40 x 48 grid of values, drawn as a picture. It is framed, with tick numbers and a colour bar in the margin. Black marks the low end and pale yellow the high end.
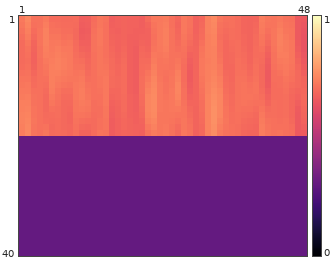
It is made of 2 by 1 panels. Panel 1,1: high, streaked downward, faint in contrast. Panel 2,1: low, flat.
